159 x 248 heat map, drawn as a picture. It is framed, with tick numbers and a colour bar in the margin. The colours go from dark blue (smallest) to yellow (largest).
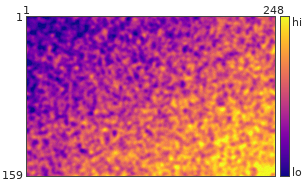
Lone odd cells: none. Ninth with the lowest average: top left. Slope: up to the bottom right. Ninth with the highest average: bottom right. Mirror symmetry: none. Grain: blotchy.
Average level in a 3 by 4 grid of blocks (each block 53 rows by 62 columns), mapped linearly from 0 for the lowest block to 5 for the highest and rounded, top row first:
0123 | 1234 | 2345
